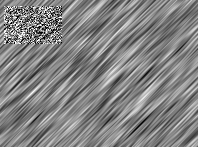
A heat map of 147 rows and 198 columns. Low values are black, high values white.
An odd patch, rougher than its surroundings, sits in the top left. No overall slope runs across the table. Values change most from cell to cell in the top left. The grain runs diagonally up to the right. The halves do not mirror each other.
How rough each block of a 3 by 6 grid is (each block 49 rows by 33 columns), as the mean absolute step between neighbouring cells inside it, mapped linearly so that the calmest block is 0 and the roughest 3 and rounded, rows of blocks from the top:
3 3 0 0 0 0 | 0 0 0 0 0 0 | 0 0 0 0 0 0
